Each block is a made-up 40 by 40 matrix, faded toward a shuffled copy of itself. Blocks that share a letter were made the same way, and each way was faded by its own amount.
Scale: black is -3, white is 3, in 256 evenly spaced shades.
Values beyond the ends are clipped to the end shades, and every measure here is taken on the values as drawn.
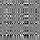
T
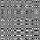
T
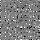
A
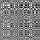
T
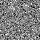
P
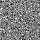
P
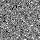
P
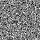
P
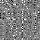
A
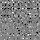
A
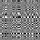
T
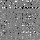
A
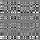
T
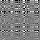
T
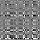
T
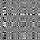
T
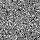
P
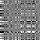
T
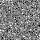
P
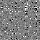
A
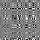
T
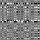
T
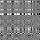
T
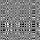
T
